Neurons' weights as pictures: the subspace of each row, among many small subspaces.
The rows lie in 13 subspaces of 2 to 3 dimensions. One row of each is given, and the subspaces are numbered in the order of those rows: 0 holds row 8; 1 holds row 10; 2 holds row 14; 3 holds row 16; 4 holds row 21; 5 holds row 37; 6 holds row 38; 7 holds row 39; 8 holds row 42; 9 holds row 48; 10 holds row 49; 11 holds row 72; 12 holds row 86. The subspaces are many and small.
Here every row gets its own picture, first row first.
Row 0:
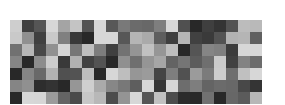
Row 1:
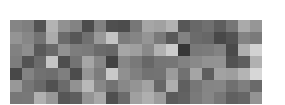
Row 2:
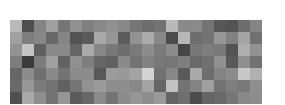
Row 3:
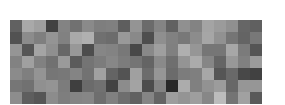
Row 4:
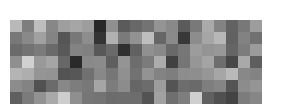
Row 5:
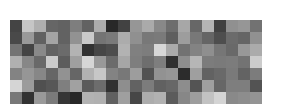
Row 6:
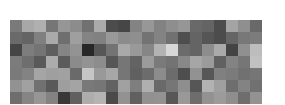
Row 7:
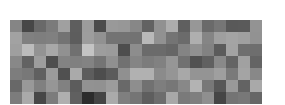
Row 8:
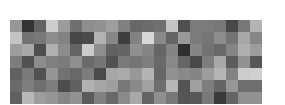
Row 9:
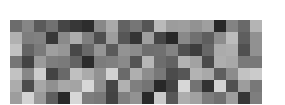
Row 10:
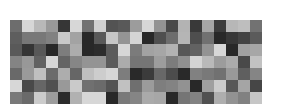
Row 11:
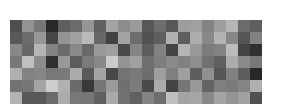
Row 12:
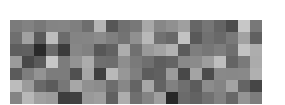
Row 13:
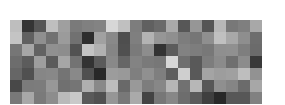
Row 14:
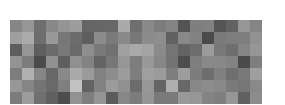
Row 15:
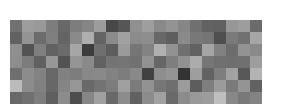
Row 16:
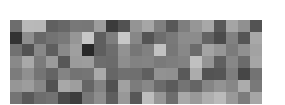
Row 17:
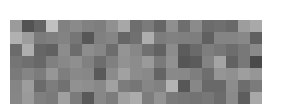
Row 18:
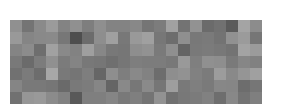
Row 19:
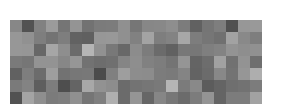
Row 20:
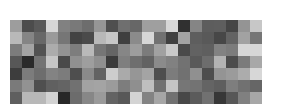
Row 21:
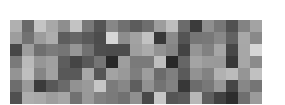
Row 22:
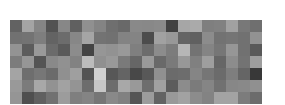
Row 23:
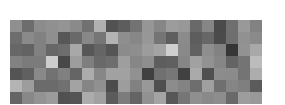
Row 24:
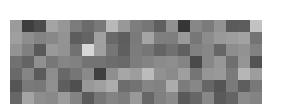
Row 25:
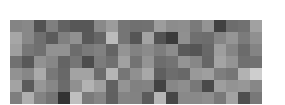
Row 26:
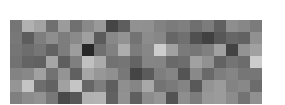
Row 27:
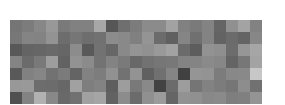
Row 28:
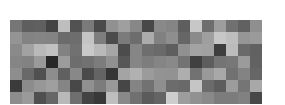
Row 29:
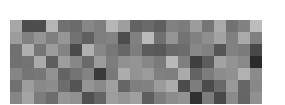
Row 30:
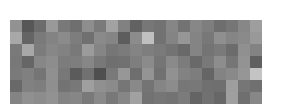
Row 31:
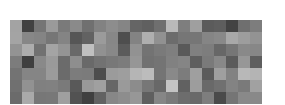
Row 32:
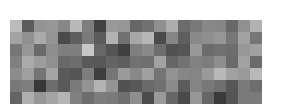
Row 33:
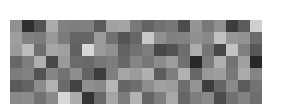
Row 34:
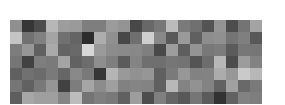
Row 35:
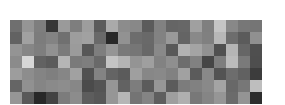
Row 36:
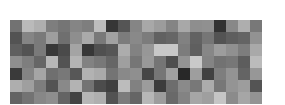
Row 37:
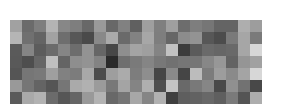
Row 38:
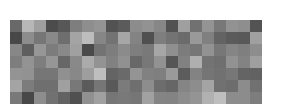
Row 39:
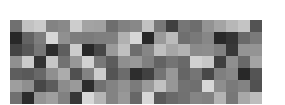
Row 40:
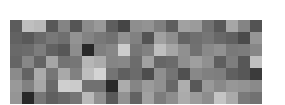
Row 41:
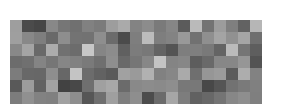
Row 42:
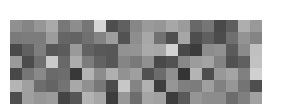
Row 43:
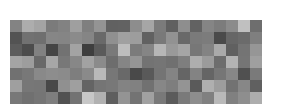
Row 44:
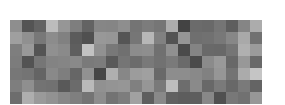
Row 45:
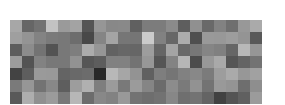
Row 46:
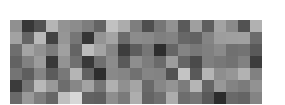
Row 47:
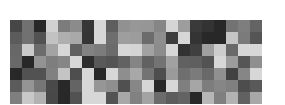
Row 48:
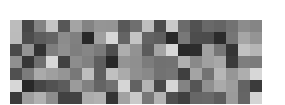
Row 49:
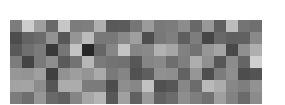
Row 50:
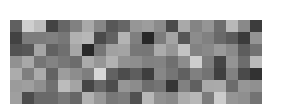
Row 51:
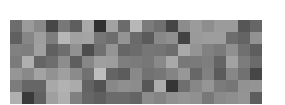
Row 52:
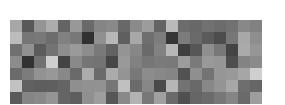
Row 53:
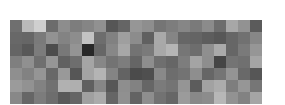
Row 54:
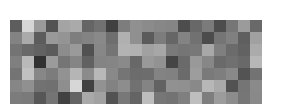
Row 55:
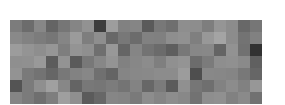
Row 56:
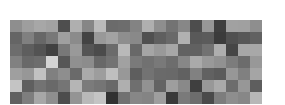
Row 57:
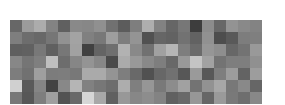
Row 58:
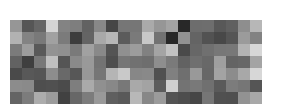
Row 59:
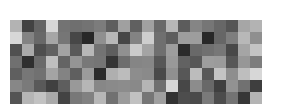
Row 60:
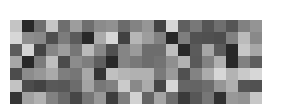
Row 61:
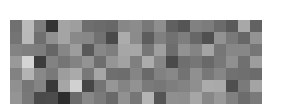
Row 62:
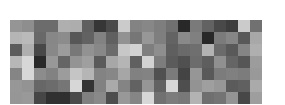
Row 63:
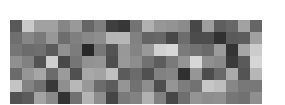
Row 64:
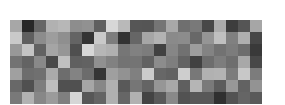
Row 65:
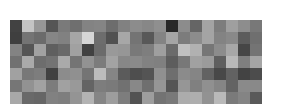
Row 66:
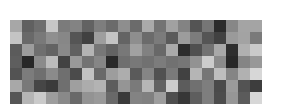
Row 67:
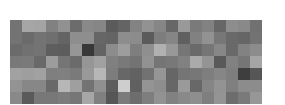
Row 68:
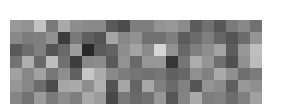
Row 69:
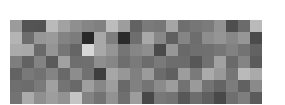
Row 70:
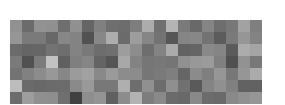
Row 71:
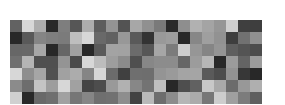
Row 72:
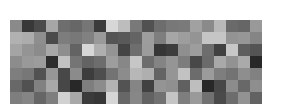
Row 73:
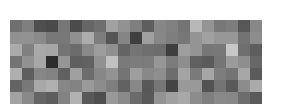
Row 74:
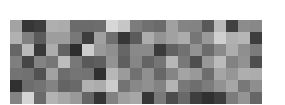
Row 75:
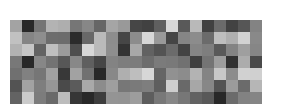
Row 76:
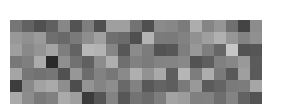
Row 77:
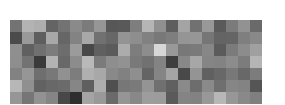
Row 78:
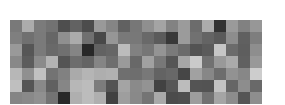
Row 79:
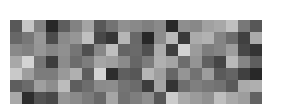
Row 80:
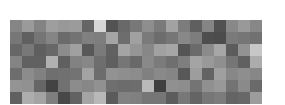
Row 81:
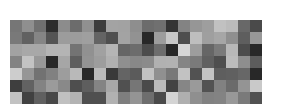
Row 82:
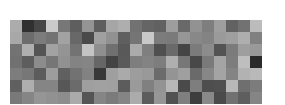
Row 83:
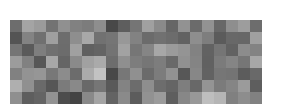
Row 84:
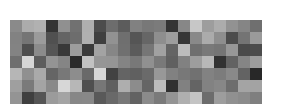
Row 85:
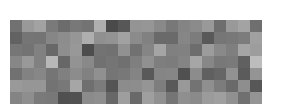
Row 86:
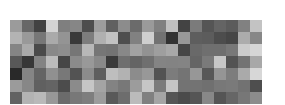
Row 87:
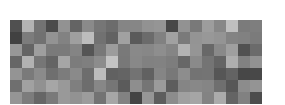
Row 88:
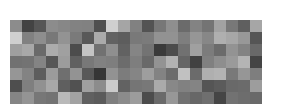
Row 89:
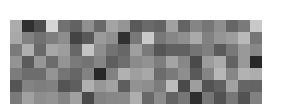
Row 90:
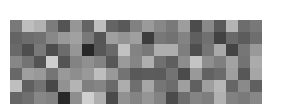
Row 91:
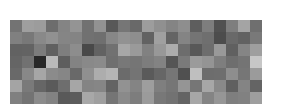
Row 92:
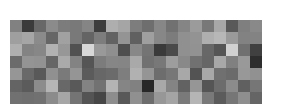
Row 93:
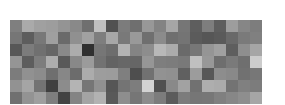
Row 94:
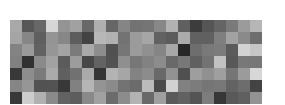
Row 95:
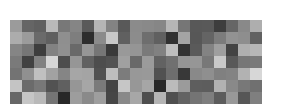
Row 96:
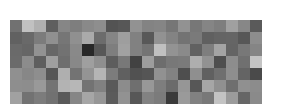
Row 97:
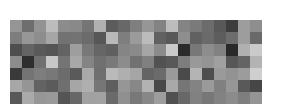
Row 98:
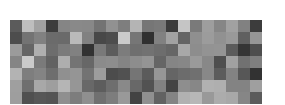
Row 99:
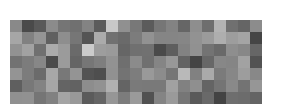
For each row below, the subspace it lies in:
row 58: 12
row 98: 12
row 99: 8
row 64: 3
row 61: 2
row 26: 11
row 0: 11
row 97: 8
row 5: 6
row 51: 10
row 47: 4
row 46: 6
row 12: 6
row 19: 10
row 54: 2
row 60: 9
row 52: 9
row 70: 9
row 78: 7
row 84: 4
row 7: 1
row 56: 1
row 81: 8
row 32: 4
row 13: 6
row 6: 11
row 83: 6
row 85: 3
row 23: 8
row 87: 9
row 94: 11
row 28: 1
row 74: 6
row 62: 2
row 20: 12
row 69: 3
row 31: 1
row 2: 1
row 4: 4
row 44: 0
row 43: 7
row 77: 6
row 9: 7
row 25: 7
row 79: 8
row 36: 8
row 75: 1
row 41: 12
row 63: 12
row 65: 9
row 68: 4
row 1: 12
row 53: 11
